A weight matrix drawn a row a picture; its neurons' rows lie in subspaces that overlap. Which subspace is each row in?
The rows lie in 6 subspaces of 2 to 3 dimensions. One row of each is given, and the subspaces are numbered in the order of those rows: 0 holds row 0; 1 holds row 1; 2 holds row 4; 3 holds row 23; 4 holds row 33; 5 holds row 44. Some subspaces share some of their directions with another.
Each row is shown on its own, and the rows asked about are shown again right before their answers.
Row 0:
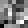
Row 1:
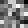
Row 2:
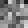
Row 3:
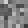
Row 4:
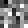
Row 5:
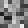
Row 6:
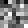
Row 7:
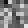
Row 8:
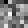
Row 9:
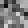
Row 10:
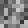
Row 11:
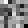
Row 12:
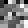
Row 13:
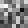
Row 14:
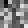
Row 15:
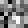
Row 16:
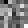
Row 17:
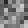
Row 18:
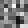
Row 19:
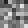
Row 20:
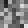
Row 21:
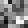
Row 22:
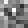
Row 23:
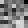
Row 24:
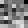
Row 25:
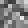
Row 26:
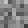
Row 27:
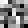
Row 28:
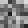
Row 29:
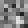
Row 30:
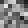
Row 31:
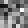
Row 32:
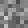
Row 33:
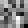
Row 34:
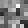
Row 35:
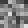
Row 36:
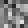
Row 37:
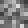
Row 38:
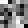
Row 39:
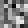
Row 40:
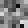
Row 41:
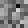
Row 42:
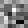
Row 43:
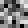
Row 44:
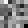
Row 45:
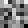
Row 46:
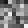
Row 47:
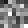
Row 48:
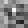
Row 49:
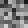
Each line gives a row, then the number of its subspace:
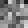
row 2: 5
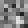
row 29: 4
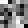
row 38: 3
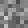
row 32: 0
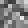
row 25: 2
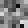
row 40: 1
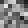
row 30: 2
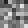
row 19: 3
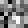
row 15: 0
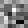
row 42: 0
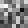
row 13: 5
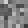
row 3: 5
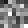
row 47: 2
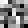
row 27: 2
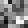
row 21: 0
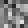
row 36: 4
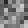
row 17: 0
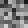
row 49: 3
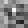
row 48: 0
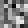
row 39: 4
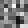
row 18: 4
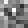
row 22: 0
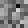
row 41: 1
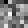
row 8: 4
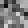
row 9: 2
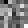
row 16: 5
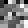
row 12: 5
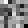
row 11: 5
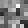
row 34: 1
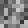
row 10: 0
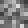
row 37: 1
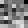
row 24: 3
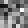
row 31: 5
